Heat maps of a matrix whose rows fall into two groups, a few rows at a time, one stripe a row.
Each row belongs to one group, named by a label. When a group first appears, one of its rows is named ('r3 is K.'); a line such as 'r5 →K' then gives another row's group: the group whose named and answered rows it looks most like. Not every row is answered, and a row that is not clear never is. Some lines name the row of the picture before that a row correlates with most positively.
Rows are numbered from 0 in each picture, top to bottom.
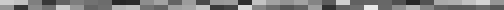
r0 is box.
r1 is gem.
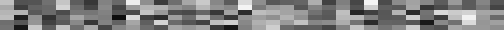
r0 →gem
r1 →gem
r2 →box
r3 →gem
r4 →box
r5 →gem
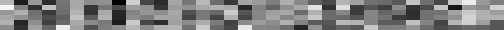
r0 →gem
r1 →box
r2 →box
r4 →gem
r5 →gem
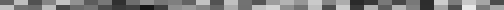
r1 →box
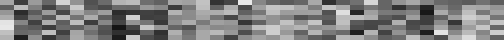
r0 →gem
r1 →box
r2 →box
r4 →box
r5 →box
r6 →box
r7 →gem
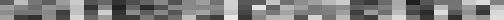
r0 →box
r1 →box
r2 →box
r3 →box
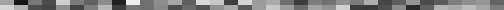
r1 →box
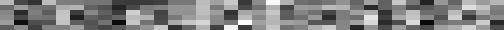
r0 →box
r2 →gem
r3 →gem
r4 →gem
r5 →box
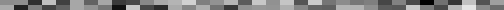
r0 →box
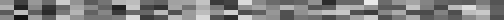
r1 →gem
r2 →box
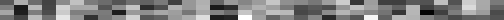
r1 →gem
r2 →gem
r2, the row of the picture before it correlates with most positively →1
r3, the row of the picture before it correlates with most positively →0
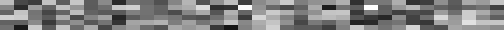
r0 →box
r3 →box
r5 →gem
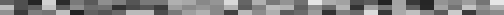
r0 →box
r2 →gem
